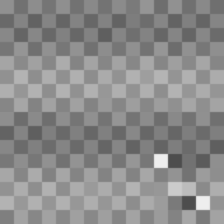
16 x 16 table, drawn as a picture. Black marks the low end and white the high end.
Mirror symmetry: none. Odd patch: rougher, in the bottom right. Stripes: horizontal, repeating 2 times. Roughest part: bottom right.
